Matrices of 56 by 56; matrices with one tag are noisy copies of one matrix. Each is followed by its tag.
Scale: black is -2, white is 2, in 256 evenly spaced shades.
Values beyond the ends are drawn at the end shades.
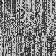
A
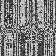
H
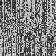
A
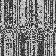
H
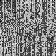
A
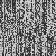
A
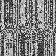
H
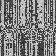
H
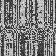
H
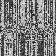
H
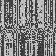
H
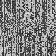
A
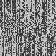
A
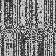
H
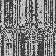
H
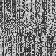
A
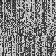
A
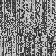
A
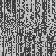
A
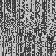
A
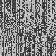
A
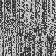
A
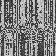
H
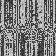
H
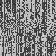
A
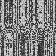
H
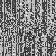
A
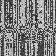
H
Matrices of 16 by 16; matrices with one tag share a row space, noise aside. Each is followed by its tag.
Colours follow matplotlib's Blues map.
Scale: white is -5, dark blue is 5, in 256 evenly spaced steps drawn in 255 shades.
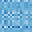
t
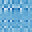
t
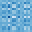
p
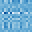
t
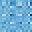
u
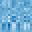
p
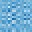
p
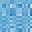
u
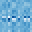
p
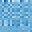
t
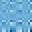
u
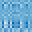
t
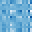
u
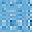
u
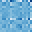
u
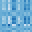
p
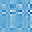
u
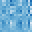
u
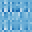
t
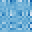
u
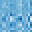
u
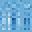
p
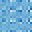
u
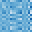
u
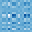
p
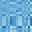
u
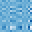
u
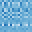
t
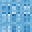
p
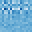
t
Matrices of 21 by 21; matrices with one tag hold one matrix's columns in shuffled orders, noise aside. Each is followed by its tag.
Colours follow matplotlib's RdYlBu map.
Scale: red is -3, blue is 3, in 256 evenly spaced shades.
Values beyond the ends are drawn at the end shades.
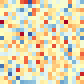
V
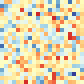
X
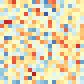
V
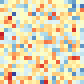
X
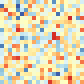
X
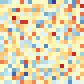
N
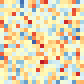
V
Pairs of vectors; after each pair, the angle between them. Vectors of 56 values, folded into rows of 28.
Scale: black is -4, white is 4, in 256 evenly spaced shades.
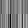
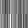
nearly opposite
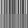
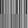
nearly opposite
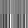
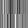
partly opposed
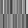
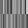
nearly parallel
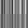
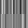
nearly opposite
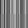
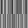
orthogonal
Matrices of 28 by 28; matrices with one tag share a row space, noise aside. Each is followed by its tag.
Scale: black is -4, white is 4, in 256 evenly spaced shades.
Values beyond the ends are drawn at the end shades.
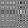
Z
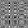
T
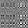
Z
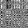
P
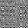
Z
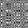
P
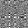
T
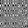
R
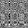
T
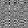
T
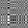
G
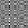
T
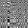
G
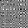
Z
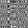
G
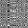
G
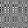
R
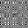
R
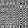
Z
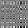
Z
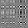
Z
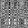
T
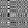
G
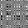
P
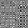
Z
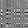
P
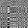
G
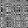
P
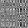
Z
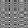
T
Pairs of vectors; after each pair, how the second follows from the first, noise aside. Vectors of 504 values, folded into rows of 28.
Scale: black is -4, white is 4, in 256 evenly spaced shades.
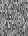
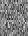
copied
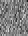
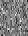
sign-scrambled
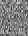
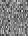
copied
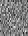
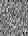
copied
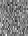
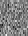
sign-scrambled
